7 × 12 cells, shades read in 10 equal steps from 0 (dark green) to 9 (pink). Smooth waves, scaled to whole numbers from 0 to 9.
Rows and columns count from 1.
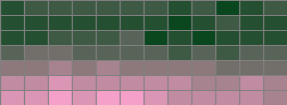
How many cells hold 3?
9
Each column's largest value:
8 8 9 8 9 9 8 7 7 7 7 6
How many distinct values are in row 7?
4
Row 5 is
5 5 6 5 6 5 5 5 5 4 4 4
